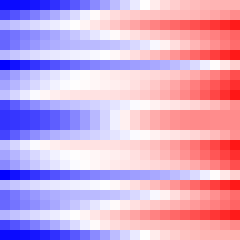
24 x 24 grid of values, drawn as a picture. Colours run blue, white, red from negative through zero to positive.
Mirror symmetry: top to bottom. Average level on the scale: 50%. Calmest part: centre. Slope: up to the right. Ninth with the highest average: middle right. Grain: streaks across.
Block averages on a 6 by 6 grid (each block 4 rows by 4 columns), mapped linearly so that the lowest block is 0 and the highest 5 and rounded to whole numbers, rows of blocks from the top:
012345 | 012235 | 122345 | 122345 | 012235 | 012345
